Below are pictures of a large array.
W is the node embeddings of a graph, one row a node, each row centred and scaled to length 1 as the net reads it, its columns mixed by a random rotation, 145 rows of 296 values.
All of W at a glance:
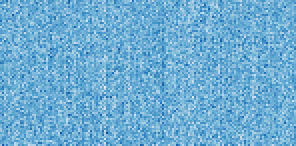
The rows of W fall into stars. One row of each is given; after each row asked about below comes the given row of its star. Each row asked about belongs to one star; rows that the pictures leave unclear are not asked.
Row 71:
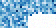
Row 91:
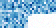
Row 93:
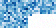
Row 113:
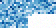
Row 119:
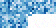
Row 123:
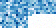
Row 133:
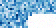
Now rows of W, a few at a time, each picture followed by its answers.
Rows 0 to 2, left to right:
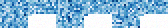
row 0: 123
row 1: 71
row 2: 113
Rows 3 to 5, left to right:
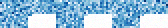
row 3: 71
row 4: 119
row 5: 71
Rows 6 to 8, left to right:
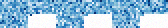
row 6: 71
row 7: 113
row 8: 91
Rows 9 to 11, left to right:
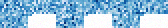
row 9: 71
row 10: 133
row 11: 71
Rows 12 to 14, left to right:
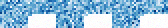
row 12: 93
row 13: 119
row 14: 91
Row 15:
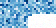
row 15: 133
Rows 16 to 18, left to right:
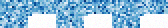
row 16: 93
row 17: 113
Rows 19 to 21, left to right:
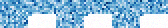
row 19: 93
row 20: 133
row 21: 113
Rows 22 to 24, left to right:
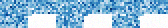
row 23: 91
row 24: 113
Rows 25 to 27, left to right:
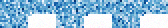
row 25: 119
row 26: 93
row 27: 119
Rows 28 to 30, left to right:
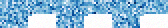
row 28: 91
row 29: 123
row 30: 113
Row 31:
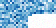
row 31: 91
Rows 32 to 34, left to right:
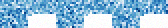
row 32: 119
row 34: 71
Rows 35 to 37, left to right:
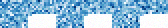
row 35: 113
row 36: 113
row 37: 119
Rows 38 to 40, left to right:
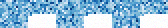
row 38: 133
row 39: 133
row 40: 113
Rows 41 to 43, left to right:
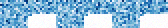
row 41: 133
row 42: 93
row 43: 91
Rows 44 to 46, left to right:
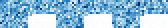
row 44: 123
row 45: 119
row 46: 123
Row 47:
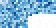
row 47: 133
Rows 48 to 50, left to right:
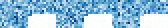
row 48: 91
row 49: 91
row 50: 123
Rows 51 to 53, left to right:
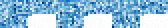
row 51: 133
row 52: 91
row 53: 119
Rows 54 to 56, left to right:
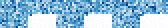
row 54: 71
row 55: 93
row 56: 93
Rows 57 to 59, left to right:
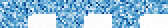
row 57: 71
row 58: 93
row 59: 113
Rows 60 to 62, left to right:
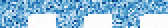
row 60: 91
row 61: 93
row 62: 113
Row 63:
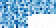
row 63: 123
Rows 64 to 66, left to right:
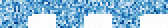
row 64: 133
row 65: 93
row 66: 91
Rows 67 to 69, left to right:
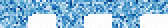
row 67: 93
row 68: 71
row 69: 113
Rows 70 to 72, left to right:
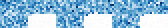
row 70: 93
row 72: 133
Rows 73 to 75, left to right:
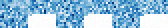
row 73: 119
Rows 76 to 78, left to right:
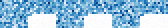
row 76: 113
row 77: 123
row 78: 93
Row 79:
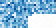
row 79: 71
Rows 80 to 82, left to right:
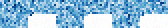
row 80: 71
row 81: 123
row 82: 133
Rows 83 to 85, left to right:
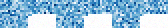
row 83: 119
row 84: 91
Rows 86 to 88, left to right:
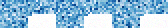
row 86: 93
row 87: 71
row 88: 123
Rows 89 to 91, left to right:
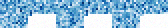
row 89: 93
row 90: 133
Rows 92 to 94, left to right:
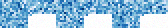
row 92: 71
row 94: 119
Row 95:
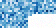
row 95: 91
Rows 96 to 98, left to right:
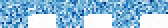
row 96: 123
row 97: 123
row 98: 123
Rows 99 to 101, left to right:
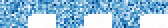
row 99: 71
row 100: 91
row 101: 119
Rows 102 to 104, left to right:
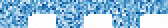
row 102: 93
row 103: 93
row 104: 113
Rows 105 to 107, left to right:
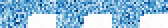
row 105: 133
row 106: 93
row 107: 91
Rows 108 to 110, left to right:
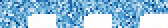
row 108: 113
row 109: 71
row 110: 91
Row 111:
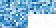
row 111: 119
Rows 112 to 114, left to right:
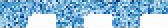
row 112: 93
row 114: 123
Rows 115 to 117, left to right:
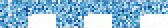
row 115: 123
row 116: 71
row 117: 119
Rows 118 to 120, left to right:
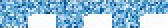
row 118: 113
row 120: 119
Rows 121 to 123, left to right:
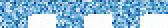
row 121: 123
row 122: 113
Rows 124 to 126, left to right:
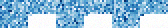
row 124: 119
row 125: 93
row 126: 71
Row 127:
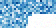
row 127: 93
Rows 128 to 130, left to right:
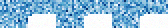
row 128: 93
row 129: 119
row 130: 71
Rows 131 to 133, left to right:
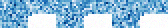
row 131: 71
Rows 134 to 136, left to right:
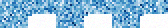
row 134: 91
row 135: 133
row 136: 91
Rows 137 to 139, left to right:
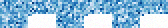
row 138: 71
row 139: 123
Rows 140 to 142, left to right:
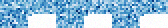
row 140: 119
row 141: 93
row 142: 133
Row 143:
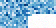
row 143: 123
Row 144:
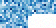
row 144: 71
